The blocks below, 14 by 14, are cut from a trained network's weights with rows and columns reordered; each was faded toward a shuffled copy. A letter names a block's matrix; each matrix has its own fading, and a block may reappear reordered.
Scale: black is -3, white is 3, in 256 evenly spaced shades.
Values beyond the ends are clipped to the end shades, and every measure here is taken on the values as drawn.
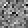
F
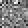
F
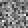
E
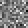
E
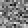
E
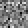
E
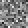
E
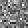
E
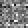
F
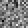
E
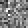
F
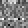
F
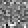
F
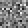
E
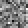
E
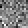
E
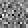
F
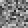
E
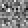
F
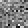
F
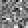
F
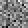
E
